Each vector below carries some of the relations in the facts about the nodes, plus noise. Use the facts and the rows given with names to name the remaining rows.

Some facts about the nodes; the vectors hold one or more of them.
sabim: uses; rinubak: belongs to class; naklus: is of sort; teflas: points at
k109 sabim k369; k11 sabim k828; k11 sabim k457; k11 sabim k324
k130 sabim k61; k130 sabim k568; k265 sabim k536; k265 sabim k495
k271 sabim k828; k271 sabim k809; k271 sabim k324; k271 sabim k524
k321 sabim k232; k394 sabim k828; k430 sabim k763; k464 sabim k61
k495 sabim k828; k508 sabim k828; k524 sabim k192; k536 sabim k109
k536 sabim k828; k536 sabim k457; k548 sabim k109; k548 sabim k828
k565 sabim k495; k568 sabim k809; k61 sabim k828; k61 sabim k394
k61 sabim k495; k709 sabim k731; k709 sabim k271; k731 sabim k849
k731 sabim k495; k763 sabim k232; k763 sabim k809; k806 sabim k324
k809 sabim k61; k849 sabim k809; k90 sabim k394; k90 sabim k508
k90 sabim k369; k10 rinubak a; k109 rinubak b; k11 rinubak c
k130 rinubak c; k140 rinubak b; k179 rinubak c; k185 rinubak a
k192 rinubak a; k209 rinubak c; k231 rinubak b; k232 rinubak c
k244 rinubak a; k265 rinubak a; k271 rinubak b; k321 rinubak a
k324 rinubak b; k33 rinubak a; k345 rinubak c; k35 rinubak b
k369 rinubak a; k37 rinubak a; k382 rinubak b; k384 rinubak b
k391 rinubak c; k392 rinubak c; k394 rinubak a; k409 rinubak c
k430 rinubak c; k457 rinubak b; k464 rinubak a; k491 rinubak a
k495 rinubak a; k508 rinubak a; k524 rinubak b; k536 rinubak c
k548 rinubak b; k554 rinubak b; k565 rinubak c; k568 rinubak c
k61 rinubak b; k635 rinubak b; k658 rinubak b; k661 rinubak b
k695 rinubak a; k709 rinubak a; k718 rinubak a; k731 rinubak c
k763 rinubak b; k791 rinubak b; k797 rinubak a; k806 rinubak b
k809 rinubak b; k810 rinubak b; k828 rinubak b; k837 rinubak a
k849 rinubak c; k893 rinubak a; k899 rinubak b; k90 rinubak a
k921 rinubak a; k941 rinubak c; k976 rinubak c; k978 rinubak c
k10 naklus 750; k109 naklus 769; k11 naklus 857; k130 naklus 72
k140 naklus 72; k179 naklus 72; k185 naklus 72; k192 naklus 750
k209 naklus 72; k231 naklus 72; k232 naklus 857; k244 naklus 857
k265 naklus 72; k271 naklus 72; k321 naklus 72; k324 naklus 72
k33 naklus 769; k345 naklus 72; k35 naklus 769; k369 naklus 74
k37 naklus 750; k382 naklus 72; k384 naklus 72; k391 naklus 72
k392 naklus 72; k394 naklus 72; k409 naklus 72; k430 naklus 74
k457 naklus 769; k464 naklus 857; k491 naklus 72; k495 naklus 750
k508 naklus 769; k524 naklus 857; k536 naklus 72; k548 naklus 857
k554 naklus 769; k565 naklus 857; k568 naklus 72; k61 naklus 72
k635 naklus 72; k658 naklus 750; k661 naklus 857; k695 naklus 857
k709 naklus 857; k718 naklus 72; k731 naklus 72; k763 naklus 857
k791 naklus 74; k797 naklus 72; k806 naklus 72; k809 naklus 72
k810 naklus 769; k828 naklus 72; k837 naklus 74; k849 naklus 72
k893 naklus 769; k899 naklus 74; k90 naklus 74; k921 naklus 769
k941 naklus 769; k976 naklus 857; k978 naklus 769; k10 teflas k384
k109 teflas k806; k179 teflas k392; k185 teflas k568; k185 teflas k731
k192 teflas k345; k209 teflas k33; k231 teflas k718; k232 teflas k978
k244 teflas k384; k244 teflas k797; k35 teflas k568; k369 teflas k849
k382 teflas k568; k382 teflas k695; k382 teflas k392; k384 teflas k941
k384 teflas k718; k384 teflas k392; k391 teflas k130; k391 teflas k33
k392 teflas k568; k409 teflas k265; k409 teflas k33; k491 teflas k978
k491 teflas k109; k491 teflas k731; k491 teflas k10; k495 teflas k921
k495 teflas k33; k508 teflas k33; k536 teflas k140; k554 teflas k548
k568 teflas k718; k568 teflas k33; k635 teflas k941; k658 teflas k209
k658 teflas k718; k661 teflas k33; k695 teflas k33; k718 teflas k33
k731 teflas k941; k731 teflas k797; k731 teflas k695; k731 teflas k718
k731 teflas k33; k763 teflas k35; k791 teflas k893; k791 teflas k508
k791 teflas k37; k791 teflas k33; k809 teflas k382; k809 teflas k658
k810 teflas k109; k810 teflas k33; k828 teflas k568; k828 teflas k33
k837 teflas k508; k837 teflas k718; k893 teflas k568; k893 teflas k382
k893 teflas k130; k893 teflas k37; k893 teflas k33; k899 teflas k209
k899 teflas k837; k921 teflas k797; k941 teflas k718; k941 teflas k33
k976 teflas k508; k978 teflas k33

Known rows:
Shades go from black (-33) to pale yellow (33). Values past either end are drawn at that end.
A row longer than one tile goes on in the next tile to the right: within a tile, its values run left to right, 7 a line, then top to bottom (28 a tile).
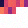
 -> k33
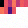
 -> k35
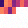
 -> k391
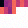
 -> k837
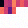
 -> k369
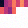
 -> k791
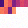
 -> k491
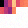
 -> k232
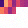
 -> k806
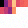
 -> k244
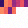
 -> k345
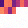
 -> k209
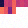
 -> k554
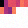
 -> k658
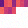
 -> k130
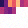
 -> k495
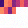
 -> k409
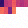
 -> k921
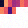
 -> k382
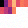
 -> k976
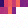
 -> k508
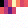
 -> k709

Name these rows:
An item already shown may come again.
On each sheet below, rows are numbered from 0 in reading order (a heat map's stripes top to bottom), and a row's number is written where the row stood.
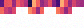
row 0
k130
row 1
k324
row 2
k806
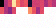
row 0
k524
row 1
k941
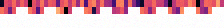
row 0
k893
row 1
k35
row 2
k731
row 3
k265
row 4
k394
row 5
k457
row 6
k192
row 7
k37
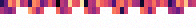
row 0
k495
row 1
k718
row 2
k763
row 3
k430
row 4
k265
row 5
k893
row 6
k495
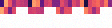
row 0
k321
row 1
k828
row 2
k809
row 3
k33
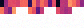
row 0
k10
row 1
k109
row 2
k90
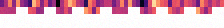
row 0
k61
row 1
k536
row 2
k11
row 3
k384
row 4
k61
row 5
k464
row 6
k130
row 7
k849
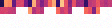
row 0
k828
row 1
k568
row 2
k271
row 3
k921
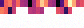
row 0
k265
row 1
k548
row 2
k565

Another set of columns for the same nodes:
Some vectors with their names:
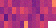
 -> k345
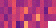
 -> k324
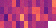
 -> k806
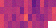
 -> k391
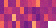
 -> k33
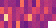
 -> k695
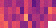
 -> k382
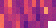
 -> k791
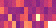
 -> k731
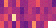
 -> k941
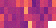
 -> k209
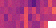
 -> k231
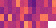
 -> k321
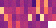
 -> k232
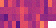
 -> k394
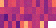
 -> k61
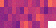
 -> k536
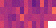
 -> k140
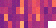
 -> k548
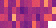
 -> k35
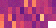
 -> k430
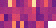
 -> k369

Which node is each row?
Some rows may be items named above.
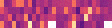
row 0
k568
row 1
k658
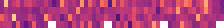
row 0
k893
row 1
k921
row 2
k394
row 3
k495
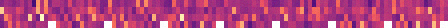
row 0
k232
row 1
k806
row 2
k430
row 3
k941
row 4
k37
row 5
k524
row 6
k849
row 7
k809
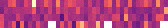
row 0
k90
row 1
k61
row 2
k35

